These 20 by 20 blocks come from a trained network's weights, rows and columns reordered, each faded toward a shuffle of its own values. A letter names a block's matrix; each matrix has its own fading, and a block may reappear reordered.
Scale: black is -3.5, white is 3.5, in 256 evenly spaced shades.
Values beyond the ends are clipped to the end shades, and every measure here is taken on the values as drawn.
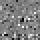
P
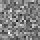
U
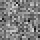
U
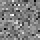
P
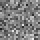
U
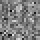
U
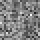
U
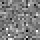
P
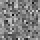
U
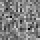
U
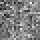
U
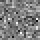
P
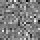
P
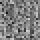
U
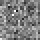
U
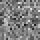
U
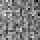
U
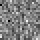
U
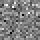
P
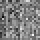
U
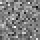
P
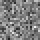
U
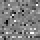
P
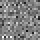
P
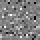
P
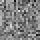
U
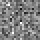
U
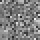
U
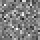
P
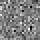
P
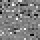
P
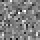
P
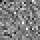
P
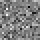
P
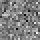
P
